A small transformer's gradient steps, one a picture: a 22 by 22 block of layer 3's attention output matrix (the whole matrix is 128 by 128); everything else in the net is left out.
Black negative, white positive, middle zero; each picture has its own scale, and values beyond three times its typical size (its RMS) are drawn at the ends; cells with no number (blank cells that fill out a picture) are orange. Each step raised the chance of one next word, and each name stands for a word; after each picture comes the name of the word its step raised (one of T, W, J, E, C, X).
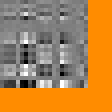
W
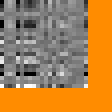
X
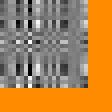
X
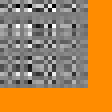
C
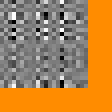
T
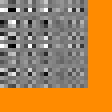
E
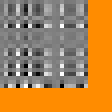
X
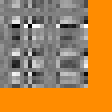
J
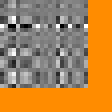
J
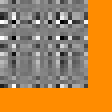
T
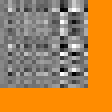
E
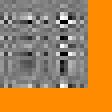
T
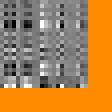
X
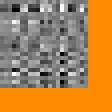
E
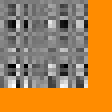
X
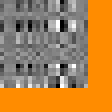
X
